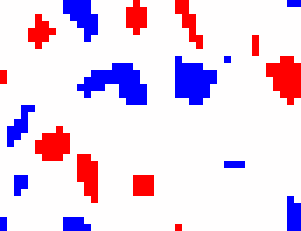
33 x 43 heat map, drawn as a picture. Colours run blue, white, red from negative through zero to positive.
Overall the values sit about 50% of the way up the scale. The texture is blotchy. The ninth with the lowest average is the centre. No overall slope runs across the table.
